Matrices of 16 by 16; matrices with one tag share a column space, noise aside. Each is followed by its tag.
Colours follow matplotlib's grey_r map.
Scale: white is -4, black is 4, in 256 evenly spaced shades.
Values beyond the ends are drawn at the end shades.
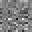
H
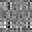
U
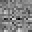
H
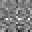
H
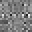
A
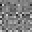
A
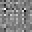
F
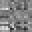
U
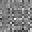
H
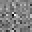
A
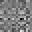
H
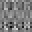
U
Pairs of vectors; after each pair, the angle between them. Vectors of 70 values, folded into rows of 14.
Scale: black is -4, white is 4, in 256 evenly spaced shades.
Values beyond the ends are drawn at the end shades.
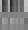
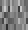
partly opposed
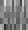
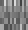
nearly parallel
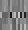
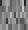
partly opposed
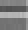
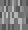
orthogonal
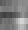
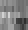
nearly opposite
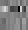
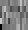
partly aligned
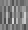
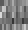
partly opposed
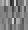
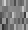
orthogonal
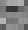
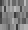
partly opposed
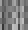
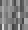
nearly opposite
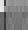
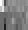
nearly parallel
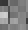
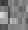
nearly parallel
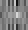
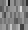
orthogonal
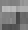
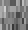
partly aligned
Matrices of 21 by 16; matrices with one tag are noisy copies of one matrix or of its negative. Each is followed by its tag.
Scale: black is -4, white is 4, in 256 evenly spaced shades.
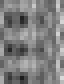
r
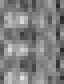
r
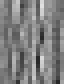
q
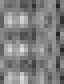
r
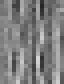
q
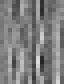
q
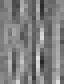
q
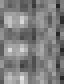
r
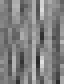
q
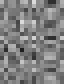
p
